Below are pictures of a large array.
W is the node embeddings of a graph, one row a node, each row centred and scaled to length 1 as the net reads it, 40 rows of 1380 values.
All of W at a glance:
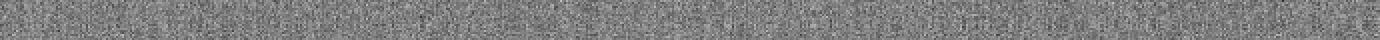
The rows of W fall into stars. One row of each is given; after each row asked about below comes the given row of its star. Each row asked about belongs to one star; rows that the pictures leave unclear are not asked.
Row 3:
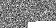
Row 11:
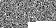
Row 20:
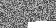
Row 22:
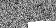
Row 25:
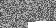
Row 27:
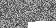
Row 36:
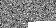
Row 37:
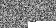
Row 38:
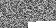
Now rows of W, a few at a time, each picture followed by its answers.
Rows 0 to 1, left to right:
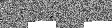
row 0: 25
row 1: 11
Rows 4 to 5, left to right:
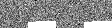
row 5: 3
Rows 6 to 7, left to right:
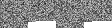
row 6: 36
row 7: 36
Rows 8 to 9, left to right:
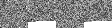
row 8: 25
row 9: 22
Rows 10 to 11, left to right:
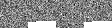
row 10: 38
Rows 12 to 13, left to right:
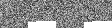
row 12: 38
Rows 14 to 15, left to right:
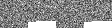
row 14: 11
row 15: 20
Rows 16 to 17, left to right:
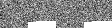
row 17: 3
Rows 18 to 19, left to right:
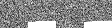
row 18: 27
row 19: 3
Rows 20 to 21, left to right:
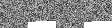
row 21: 27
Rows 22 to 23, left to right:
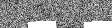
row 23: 20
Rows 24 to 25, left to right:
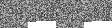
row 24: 37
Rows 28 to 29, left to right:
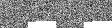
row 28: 20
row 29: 37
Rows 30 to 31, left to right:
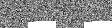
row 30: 3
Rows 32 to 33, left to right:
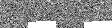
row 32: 36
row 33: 38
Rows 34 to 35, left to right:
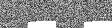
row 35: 11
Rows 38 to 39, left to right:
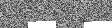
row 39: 36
